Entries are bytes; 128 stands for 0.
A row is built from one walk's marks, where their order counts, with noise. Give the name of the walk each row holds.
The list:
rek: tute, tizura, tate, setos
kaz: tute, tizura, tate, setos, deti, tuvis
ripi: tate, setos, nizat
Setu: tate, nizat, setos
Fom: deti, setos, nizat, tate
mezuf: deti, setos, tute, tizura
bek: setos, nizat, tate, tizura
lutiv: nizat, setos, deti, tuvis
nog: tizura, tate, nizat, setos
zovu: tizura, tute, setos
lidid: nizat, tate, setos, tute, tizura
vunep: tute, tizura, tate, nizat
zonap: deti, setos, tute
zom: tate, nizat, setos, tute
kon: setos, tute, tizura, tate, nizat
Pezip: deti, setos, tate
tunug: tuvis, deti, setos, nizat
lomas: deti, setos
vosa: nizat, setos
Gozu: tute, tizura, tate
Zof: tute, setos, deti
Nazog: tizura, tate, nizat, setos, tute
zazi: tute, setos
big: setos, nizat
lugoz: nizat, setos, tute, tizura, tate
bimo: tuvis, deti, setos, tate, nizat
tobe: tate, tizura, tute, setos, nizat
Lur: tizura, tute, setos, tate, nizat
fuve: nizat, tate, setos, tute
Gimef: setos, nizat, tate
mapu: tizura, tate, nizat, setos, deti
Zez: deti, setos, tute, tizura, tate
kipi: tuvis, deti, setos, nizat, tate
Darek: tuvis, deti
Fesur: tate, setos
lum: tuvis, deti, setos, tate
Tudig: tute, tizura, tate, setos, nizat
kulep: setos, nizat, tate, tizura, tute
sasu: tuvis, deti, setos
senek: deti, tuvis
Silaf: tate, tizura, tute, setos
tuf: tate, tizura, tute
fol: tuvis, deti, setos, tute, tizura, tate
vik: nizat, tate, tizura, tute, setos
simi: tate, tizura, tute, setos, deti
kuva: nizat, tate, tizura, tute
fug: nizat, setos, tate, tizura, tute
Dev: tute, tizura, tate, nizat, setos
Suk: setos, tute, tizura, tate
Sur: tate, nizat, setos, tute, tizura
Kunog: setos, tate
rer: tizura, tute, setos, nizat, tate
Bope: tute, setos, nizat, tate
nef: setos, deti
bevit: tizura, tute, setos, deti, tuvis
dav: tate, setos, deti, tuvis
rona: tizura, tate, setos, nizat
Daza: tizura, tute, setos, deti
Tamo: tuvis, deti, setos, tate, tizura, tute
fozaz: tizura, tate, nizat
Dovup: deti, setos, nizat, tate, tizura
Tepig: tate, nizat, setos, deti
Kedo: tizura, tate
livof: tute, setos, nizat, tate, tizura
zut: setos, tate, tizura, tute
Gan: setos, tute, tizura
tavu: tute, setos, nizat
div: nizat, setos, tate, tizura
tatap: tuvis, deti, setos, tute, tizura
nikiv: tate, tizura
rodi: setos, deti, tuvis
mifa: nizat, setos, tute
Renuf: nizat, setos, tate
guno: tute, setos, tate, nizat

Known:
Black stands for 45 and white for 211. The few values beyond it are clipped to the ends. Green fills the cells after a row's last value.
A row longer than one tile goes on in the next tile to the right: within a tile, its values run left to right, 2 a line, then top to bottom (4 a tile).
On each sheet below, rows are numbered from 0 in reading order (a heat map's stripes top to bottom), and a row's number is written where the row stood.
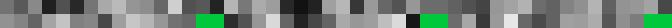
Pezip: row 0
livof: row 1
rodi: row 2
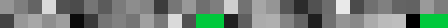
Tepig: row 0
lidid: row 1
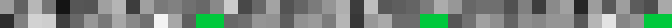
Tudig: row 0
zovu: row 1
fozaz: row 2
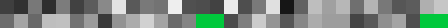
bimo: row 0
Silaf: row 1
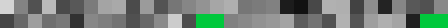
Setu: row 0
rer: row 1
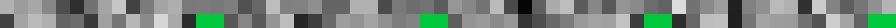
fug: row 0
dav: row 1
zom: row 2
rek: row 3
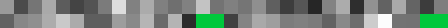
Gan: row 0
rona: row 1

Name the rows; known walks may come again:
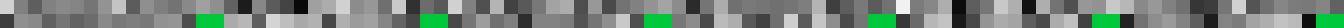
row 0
vosa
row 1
fol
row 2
Setu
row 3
bevit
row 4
Dev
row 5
div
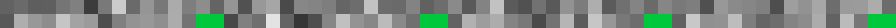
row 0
big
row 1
kaz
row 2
Daza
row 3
nef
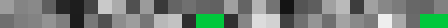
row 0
Bope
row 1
Tudig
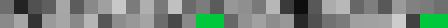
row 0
sasu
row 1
zom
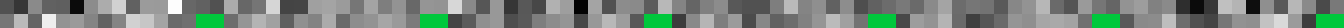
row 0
Tamo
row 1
tuf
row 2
nog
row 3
ripi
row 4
Zof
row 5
Nazog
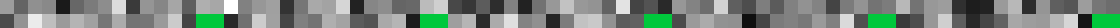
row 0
kon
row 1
vik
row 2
lum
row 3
Tepig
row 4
livof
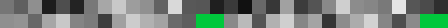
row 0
Pezip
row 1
tunug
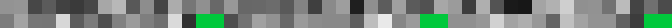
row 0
Gimef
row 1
fozaz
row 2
Zez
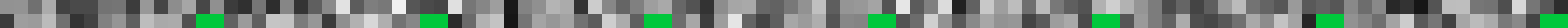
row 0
mapu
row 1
bimo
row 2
rek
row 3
rodi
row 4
Silaf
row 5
Renuf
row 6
Fom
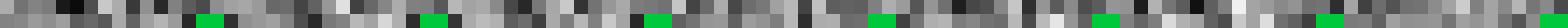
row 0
rer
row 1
fuve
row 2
fug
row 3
zovu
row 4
Lur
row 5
mezuf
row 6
lomas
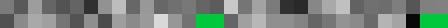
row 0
tavu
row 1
lugoz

